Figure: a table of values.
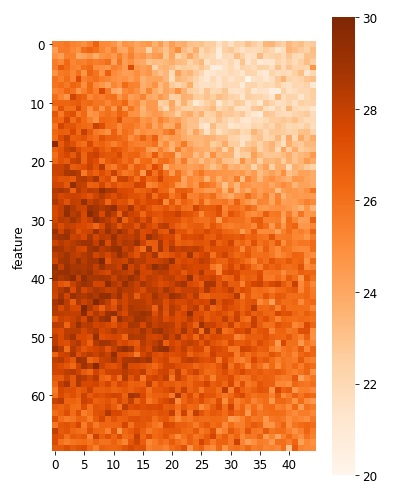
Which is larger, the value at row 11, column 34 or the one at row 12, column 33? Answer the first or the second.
the first
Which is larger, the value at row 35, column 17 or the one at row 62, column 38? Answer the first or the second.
the first
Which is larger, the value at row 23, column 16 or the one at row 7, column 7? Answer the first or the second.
the first
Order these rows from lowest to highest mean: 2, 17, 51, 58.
2, 17, 58, 51
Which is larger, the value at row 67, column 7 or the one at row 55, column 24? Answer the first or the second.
the first
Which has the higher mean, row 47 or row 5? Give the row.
47
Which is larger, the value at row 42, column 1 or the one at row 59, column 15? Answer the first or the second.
the first
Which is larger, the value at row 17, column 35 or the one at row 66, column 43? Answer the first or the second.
the second
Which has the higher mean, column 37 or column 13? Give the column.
13
